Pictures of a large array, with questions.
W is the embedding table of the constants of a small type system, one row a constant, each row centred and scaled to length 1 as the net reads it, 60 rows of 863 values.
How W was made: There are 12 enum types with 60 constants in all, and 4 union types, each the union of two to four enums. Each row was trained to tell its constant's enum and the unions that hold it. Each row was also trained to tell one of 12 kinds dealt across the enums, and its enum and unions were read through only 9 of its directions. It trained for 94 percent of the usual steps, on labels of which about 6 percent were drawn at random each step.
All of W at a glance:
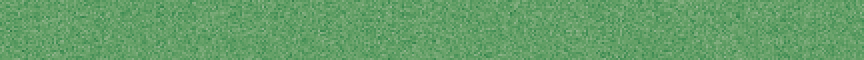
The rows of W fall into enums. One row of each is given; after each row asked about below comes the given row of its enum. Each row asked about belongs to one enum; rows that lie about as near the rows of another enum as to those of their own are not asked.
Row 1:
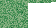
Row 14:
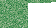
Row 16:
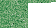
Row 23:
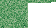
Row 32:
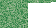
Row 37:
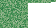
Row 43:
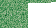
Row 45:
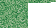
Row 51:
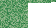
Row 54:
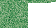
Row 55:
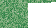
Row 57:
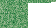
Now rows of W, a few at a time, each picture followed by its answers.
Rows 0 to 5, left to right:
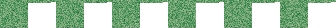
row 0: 54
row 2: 45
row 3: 23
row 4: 1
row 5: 45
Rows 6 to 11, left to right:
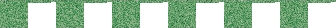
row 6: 14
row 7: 1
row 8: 54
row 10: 57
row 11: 54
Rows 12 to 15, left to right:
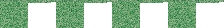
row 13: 51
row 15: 55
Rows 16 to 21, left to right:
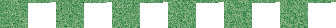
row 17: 45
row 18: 1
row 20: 57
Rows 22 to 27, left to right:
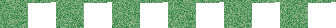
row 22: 32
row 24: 54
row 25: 57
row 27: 55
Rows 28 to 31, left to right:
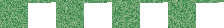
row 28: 51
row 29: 1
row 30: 57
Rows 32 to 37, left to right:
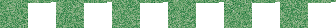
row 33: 55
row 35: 45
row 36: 14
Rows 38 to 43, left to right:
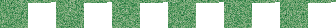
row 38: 43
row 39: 32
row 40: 1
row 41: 43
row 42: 54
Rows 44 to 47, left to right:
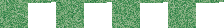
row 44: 55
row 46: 1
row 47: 55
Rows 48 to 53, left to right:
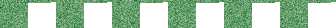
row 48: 43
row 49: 55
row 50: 32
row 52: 57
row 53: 54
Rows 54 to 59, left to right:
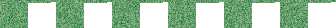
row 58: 51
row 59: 43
